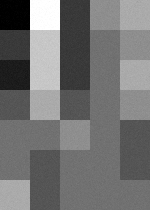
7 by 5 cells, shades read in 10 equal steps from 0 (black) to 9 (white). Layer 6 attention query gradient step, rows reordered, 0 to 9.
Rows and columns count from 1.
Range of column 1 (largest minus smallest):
6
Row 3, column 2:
7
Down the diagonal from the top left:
0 7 2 4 3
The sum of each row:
22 20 20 21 20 18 21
